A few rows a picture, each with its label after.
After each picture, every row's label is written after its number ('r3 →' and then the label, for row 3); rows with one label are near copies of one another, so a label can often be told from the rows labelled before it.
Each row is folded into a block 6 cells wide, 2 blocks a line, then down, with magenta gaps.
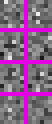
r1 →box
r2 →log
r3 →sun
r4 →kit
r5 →sun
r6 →sun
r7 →log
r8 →kit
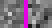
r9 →log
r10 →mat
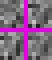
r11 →kit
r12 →mat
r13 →mat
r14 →mat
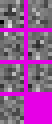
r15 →sun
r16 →log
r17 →box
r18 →sun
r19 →sun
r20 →sun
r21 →box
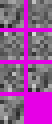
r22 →mat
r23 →box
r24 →box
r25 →box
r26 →sun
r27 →mat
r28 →mat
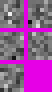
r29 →log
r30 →sun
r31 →kit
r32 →box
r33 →mat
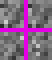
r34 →mat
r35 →mat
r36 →kit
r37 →log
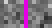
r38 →box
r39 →kit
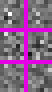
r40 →log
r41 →log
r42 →box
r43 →sun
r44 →box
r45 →kit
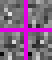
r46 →log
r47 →mat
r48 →sun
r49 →sun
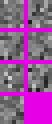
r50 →box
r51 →sun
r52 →mat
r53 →kit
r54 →log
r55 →mat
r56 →kit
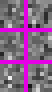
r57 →sun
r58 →mat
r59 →sun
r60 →kit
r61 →log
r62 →sun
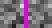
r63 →kit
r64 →kit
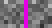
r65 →box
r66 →kit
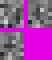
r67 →mat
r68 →sun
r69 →sun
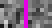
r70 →mat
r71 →sun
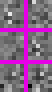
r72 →log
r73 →box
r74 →kit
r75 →log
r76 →sun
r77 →sun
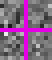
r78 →mat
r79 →kit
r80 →box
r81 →log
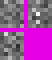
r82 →box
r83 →log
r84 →box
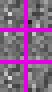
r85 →log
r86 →sun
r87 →box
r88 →box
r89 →log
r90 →mat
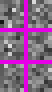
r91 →sun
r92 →box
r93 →log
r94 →kit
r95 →box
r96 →kit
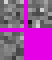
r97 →box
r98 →sun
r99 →kit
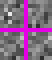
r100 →log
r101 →mat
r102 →kit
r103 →kit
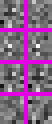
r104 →sun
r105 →box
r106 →log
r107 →log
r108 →sun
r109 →sun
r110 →kit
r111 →mat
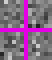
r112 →box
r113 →mat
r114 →sun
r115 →log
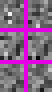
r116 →log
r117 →sun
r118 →mat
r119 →mat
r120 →kit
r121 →kit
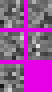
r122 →sun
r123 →kit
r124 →kit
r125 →log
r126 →sun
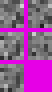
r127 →kit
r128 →kit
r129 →mat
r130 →box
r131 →mat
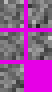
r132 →box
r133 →mat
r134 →kit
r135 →kit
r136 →kit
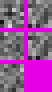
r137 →sun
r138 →mat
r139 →box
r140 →mat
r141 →kit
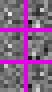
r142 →log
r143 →sun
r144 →log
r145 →mat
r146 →box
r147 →sun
